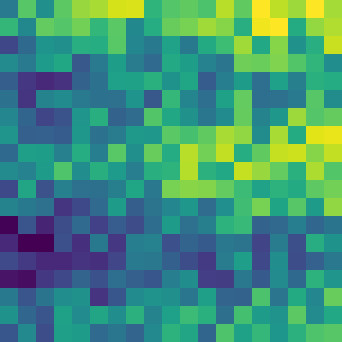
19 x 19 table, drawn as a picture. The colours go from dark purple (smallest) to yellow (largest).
The ninth with the lowest average is the bottom left. No single row or column stands out from its neighbours. Overall the values sit about 50% of the way up the scale. Horizontal stripes repeat 2 times down the table. The field climbs toward the top right.
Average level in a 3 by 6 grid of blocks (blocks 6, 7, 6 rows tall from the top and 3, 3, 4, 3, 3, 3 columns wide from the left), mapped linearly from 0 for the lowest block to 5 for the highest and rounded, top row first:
2 3 4 4 5 5
1 2 3 4 4 5
0 1 2 2 2 3
